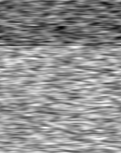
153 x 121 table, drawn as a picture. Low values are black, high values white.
Grain: streaks across. Histogram: bell-shaped. Seam: horizontal, 30% of the way down, the bottom part higher.
